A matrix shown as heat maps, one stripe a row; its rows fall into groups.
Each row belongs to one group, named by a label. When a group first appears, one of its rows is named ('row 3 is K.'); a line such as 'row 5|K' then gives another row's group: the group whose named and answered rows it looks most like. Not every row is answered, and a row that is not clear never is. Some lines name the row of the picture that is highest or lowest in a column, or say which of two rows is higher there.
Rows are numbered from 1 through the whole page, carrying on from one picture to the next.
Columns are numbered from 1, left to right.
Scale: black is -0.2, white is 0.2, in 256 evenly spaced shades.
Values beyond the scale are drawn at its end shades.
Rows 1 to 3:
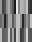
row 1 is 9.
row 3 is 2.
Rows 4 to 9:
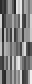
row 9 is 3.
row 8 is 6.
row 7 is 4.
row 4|9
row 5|3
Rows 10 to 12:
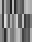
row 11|4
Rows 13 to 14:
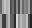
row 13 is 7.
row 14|9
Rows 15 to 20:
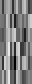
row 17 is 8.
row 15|4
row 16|3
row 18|2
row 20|2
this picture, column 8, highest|17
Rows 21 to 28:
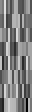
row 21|7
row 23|2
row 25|2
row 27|4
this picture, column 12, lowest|25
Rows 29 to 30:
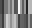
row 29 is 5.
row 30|8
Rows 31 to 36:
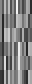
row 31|7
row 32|9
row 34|5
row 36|5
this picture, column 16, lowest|31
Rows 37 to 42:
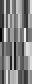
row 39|5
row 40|3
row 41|3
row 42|8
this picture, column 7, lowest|37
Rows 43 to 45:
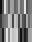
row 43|5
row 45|8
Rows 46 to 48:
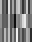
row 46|2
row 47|9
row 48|7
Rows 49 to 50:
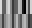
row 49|2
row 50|4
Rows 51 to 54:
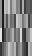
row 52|9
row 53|3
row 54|8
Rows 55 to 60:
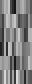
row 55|9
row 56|8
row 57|5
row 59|3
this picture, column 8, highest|56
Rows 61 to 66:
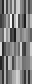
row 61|6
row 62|8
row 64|3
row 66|6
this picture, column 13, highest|63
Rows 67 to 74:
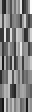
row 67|3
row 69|5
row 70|9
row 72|8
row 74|5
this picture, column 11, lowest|68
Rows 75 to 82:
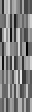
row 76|3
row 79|3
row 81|2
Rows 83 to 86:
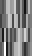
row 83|8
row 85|9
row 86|6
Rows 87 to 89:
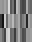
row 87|2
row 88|5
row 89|2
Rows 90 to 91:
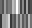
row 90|6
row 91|7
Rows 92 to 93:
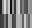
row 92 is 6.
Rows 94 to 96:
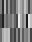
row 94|9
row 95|5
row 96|7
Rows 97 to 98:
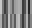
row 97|2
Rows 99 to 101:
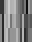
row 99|8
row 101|4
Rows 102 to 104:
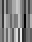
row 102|6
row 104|7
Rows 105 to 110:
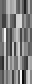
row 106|9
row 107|6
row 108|6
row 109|5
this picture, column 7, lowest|110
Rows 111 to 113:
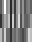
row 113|3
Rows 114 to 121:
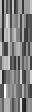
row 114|3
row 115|4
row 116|4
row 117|2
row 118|7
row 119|3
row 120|4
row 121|7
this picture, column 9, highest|117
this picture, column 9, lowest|114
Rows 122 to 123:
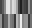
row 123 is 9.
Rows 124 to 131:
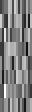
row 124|8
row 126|7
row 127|8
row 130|4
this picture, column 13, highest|128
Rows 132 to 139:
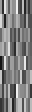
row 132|4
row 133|2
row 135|2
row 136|5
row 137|3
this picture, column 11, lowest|132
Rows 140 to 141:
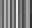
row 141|7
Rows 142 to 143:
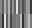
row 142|7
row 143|7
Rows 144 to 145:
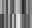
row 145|6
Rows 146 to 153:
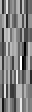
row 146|4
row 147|5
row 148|4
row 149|8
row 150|7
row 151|7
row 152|9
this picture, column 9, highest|151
